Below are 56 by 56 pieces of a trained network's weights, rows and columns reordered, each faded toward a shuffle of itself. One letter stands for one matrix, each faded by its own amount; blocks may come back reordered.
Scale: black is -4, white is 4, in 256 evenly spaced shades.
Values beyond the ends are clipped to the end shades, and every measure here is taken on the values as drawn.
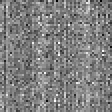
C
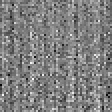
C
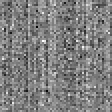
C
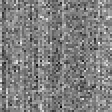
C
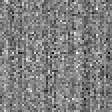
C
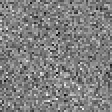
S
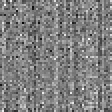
C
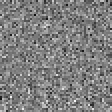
S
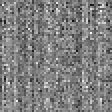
C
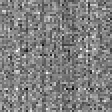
C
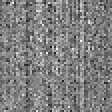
C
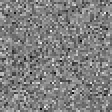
S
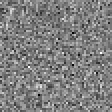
S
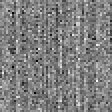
C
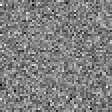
S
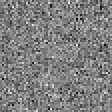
S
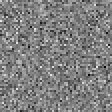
S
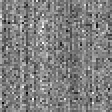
C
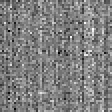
C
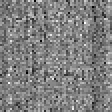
C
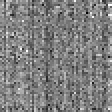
C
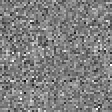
S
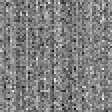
C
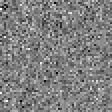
S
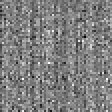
C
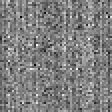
C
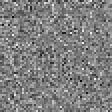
S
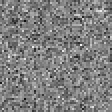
S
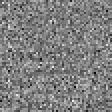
S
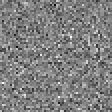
S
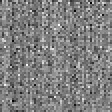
C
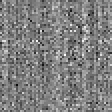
C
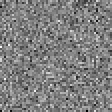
S
